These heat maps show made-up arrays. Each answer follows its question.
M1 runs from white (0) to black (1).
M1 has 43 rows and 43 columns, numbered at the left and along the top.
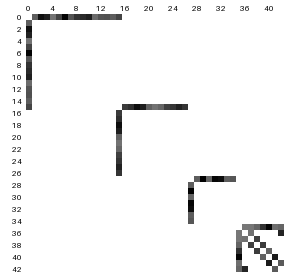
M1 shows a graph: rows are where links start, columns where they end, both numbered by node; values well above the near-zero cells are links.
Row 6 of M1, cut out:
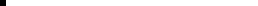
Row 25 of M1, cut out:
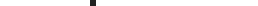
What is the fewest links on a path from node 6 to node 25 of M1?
3
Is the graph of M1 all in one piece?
no
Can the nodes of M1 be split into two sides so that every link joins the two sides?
no
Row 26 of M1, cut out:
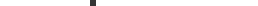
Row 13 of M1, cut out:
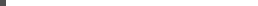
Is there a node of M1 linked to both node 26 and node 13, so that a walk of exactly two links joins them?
no
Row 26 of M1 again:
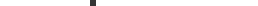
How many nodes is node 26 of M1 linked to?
1
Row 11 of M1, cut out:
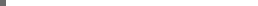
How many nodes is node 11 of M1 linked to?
1
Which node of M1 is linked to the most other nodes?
node 0
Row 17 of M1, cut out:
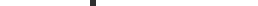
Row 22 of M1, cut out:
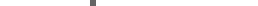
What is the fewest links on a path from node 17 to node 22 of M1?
2
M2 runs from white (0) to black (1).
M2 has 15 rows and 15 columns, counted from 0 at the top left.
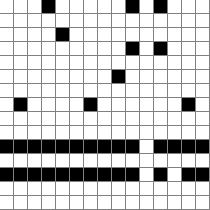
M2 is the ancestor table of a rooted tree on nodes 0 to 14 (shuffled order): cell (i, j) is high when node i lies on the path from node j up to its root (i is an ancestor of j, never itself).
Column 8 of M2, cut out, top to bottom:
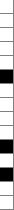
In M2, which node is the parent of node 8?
5
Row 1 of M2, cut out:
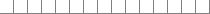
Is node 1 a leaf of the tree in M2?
yes
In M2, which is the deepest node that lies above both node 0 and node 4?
12
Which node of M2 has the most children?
12
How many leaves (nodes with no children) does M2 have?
8
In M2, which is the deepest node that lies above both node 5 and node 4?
12
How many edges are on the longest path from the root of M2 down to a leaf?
4
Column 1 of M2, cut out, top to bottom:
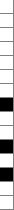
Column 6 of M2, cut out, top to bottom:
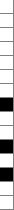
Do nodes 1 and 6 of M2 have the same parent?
yes
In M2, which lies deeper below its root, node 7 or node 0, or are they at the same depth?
the same depth
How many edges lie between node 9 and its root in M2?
4
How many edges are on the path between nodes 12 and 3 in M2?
2
